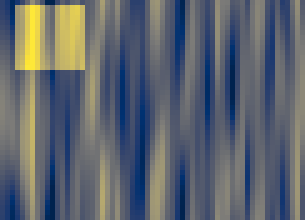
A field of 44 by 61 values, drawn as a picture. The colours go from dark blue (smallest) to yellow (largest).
The top left is the ninth with the highest average. An odd patch, higher than its surroundings, sits in the top left. Streaks run downward. Values change most from cell to cell in the top left.
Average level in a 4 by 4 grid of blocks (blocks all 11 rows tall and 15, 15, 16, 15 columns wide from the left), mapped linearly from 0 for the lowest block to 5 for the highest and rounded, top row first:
5 2 1 1 / 3 0 0 1 / 2 0 1 1 / 0 1 1 1
